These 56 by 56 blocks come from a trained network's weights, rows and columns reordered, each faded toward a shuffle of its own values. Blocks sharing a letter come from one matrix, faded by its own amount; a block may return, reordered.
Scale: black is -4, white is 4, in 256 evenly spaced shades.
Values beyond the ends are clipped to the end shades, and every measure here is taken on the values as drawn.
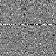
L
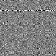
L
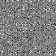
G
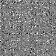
G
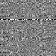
L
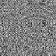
L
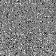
G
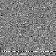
L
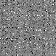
G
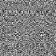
L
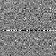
L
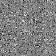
G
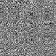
L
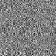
L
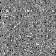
G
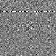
L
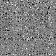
G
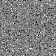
G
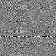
L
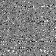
G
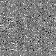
G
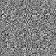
L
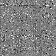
G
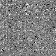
G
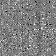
G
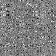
G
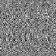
L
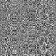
L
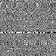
L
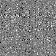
G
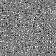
G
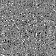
G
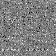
G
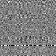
L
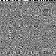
L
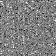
G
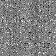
G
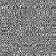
L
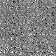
G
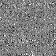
G
